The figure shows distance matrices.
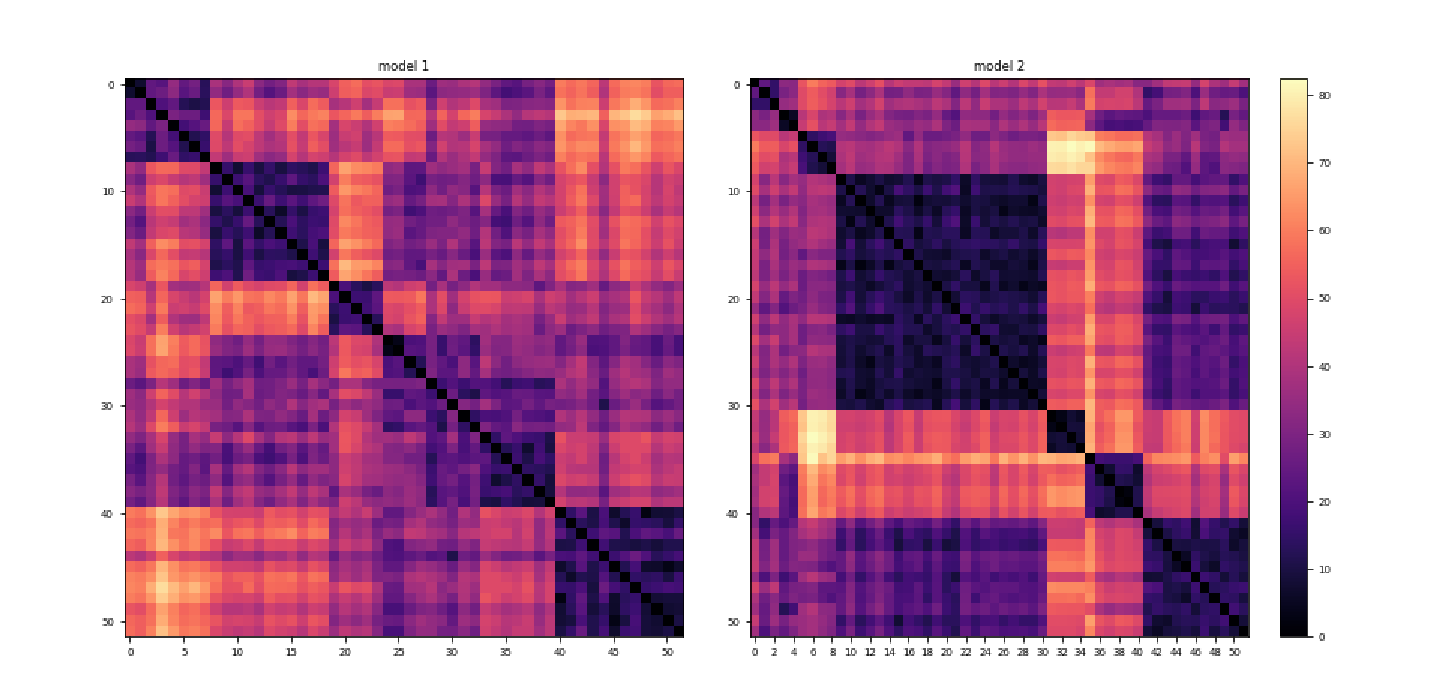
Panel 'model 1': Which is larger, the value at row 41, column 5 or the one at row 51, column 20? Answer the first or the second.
the first
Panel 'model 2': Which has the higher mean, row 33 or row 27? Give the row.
33
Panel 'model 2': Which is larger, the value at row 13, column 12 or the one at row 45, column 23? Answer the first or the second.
the second
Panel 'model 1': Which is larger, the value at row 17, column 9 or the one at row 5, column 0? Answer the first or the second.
the second
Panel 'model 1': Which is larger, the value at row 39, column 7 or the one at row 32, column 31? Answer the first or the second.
the first
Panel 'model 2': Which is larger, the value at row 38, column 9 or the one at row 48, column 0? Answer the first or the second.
the first
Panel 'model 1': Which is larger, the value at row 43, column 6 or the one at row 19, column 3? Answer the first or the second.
the first
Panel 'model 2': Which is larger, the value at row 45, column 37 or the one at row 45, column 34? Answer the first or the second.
the second
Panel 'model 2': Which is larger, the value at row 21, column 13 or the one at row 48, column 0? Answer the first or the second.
the second
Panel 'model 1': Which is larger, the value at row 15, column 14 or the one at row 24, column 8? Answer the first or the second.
the second
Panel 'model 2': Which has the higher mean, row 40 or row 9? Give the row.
40
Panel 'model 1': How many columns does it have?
52
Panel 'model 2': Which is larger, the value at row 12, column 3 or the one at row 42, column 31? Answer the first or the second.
the second
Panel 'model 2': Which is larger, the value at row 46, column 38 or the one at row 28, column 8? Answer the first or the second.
the first
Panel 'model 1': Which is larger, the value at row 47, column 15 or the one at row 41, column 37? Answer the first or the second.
the first
